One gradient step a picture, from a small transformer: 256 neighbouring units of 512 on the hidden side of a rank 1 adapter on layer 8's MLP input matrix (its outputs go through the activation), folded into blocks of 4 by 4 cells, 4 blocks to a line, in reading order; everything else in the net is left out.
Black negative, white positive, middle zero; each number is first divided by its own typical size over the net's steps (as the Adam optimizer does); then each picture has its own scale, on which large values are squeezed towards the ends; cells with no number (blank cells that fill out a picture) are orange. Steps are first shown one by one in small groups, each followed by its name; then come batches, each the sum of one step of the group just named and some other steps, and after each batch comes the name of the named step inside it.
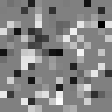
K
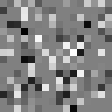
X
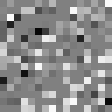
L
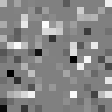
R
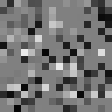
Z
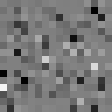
X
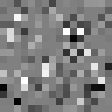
X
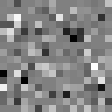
L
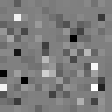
X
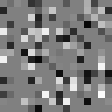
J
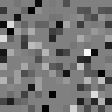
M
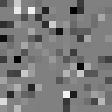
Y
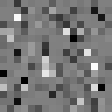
Y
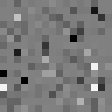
Y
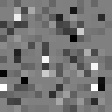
Y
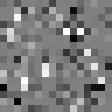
Y
